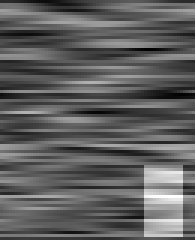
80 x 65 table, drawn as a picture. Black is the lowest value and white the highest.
Odd patch: higher, in the bottom right. Grain: streaks across. Ninth with the highest average: bottom right. Average level on the scale: 40%.
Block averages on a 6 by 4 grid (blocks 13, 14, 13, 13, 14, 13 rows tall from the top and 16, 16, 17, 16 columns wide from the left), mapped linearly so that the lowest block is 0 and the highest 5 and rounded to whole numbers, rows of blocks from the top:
1 1 2 1 / 1 1 2 1 / 1 2 1 0 / 1 2 1 2 / 2 2 2 5 / 2 1 1 5
